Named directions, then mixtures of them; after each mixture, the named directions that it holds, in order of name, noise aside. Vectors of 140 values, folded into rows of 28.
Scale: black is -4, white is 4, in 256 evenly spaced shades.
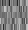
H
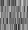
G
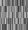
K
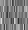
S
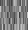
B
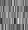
S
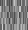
B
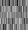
H, K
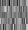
H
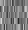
S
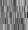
B, G, K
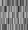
K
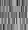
B, G, H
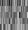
B, H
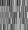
B, H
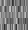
G, K, S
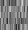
G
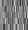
B, K, S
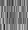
B, G, S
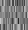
H, K, S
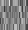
B, G, H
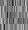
B, G, S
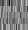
B, G, H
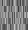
B, K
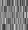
B, K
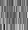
B, S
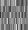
G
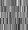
G, H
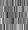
B, S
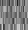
B, H, S
